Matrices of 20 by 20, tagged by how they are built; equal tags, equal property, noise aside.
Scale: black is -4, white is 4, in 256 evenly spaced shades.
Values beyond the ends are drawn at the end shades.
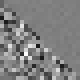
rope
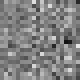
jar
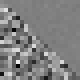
rope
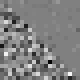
rope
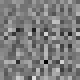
jar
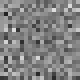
jar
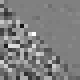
rope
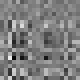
jar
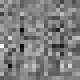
jar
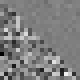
rope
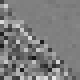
rope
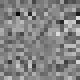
jar
